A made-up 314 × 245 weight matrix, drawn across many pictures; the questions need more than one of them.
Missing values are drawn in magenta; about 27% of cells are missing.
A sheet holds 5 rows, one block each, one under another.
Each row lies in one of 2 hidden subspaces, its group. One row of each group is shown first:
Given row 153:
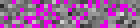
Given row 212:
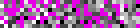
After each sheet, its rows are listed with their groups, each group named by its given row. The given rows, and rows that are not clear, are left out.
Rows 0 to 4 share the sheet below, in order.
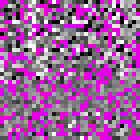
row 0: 153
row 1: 153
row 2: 212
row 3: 212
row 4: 153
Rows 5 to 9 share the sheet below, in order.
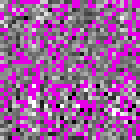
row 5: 212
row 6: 153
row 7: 153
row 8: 153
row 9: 153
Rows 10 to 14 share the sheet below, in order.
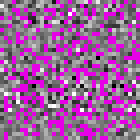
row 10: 153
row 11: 153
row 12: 212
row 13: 153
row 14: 153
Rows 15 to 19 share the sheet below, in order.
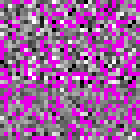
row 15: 153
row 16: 153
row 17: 153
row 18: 153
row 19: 153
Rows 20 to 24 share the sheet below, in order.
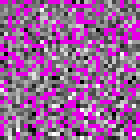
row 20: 153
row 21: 212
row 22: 153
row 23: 153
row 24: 153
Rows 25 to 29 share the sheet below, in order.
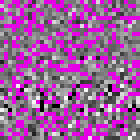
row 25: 153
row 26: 212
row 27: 153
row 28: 153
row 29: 153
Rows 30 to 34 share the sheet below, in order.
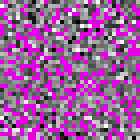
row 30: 153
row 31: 153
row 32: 153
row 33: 212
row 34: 212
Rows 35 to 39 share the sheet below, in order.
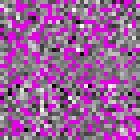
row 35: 153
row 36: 153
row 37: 212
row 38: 153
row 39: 212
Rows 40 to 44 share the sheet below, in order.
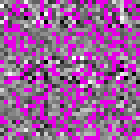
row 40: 212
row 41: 212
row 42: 153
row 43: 153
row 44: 212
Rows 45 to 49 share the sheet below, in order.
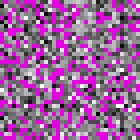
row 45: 212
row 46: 212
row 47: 153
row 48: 153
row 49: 212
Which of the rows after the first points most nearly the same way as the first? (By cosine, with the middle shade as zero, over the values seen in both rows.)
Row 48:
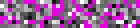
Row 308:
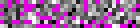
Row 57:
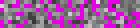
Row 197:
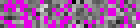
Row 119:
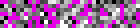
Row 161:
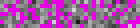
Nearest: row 57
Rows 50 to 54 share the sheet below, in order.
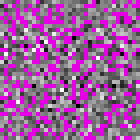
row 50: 153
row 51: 212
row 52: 212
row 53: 153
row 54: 212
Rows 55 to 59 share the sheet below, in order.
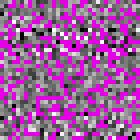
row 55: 212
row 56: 153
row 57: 153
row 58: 212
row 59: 153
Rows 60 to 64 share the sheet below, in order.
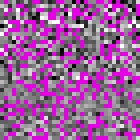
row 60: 153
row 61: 212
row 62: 153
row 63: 212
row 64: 153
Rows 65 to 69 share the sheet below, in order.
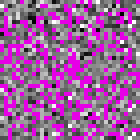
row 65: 153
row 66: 153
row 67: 153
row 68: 153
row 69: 153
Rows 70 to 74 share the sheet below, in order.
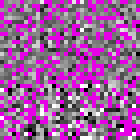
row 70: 153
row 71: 153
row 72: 153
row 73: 153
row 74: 153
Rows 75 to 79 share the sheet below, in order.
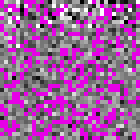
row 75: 153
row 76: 153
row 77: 212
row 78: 212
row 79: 153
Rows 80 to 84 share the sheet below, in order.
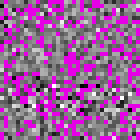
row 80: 212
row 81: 212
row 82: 212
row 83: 153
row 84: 153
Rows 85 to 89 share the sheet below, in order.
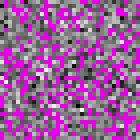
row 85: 212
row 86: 153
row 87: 212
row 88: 153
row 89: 153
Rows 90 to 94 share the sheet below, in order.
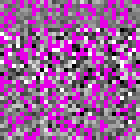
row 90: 153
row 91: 153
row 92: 212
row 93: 153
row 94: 153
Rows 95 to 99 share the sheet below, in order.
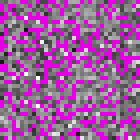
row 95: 212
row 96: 212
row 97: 212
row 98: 212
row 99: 153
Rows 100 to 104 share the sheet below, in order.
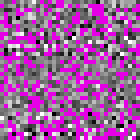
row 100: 153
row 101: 212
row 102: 153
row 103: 153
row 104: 153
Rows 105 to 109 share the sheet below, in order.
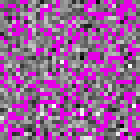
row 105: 153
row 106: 153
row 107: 153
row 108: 153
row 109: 153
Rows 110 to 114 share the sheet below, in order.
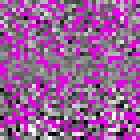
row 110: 212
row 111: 153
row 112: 212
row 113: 153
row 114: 153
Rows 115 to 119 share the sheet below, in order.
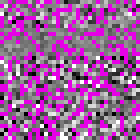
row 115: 212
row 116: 153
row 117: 153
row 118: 212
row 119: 212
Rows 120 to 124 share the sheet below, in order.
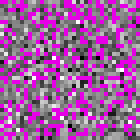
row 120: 153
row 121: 212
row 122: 153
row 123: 153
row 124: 153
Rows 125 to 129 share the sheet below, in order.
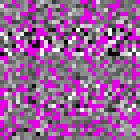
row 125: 153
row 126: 153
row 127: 153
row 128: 153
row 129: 212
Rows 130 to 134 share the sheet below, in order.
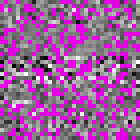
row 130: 153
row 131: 212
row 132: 212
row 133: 212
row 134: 153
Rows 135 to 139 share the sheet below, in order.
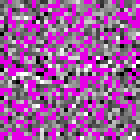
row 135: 212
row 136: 212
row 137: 212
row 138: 212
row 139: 153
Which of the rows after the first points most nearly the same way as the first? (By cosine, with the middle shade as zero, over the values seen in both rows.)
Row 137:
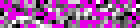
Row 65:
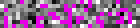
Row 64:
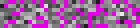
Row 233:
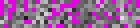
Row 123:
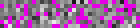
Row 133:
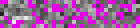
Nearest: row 133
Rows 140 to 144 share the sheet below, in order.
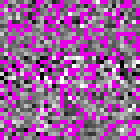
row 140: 153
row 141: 212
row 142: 212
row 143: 153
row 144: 212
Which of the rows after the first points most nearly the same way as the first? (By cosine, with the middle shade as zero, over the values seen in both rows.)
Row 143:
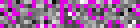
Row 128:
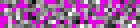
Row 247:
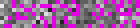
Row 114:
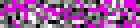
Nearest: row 128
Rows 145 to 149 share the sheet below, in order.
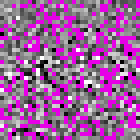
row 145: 153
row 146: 153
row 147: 153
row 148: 153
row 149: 212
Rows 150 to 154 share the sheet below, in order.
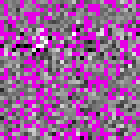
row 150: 153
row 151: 212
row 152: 153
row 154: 153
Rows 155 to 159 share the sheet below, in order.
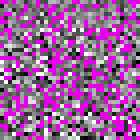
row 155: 212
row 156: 153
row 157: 212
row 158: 153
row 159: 153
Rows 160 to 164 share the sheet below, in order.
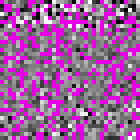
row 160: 153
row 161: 153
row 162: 153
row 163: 153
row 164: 153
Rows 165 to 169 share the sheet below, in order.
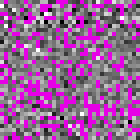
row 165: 212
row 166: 212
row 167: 212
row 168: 212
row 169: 153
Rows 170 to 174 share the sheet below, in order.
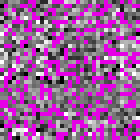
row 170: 212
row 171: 212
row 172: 212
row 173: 212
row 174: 212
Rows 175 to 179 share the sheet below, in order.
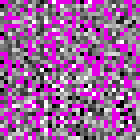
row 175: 153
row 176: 153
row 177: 212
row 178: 153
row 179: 153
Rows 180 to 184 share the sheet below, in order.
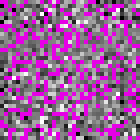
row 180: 212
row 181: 153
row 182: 212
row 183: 212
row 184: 153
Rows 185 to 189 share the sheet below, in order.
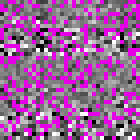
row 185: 212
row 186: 212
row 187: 153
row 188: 153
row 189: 153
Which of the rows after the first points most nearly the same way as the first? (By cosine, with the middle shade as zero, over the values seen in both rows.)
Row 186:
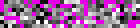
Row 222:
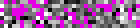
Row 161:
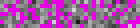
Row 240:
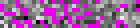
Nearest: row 161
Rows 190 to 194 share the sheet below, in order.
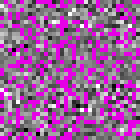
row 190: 153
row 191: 212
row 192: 212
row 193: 153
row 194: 212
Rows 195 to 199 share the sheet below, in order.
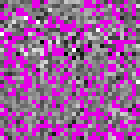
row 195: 212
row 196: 212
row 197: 153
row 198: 153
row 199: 153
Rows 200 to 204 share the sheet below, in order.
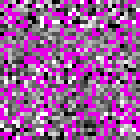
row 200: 153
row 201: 212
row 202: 212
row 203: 212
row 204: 212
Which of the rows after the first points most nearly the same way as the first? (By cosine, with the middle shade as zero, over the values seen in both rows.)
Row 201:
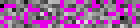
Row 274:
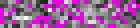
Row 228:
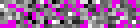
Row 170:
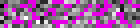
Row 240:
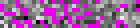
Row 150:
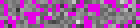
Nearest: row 170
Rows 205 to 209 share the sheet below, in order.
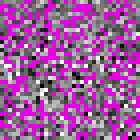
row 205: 153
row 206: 212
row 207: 153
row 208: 153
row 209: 153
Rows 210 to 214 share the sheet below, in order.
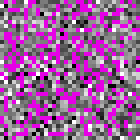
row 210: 212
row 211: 153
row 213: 153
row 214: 212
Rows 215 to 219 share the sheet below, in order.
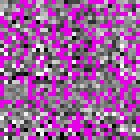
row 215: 212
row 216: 212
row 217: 212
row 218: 153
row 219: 212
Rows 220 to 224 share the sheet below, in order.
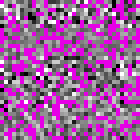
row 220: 153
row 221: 212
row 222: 212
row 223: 212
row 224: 212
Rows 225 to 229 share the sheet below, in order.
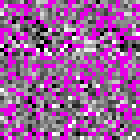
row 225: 212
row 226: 212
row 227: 153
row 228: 153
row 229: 153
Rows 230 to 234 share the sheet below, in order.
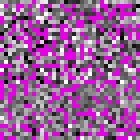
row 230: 212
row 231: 212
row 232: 212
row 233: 212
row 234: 153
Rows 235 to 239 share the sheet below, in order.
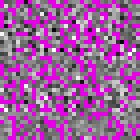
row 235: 212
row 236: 153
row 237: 153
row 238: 212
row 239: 153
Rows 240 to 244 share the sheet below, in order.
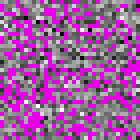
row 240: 212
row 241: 153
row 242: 153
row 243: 212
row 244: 153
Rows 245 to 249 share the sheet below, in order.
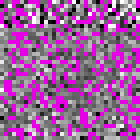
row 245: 153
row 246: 212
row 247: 212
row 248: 212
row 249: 153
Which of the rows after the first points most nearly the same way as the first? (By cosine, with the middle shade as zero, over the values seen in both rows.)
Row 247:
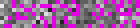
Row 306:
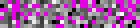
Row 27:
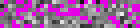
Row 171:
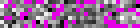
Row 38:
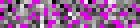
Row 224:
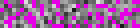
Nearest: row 171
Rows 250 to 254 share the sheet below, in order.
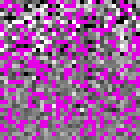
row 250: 153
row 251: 212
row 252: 212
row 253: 153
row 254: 153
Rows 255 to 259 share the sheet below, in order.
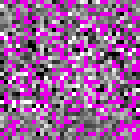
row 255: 153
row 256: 153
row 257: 212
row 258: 212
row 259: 212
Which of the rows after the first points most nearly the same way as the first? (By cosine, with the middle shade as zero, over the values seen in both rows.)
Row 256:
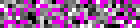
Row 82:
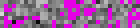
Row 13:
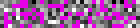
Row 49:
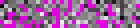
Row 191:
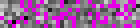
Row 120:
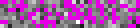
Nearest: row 13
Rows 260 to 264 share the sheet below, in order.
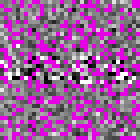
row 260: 153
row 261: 153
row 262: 153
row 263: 212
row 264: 153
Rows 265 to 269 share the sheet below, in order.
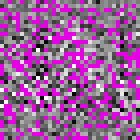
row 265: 153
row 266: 212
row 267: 212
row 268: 212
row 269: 153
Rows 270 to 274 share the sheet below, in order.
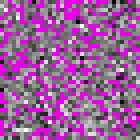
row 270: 153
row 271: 153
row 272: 153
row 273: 212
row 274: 212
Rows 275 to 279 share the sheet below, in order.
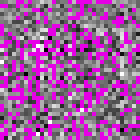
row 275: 153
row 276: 212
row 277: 212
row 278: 153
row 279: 212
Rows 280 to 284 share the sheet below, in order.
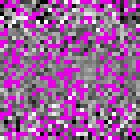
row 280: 212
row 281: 212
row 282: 212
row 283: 153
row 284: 153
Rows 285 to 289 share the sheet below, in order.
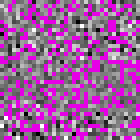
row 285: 153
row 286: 153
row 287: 153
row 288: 212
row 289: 212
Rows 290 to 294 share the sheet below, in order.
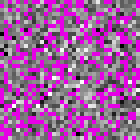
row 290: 153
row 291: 212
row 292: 153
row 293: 212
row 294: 153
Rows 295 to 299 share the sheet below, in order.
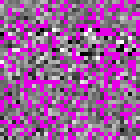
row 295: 212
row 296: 153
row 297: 153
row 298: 153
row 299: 212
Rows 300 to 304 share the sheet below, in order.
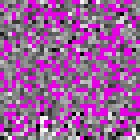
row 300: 153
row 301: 153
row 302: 153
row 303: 153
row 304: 153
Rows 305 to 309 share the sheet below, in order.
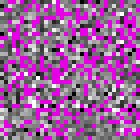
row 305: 153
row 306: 153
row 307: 212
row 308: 153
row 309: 212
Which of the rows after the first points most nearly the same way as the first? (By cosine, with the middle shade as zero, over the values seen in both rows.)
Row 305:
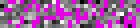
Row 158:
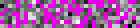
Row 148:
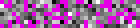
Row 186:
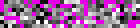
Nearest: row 158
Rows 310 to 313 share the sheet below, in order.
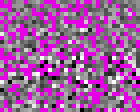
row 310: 212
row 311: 153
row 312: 153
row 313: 153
